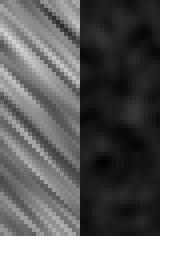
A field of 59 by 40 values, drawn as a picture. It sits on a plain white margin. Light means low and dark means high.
The table splits into one row of 2 panels. Panel 1,1: middling, slanting down to the right, strong in contrast. Panel 1,2: very high, blotchy, faint in contrast.
